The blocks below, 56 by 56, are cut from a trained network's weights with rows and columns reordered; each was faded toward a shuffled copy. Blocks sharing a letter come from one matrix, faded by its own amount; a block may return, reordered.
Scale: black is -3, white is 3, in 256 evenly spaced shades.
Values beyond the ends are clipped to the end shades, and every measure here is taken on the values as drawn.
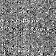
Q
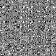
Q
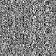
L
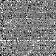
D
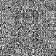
L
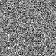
L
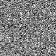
L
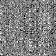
Q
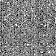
Q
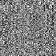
L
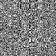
L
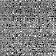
D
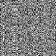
L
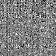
Q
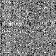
Q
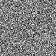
L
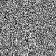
L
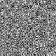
L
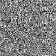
L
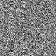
L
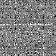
D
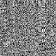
L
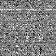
D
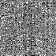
Q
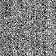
Q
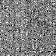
Q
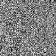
L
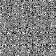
Q
